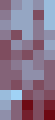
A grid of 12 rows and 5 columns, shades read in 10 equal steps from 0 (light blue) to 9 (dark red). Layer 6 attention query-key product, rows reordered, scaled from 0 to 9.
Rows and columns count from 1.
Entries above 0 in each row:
5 5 5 5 5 5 5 5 5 4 5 5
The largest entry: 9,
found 2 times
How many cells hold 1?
4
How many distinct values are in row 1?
4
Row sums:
14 15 12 19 21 24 21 21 26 18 30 31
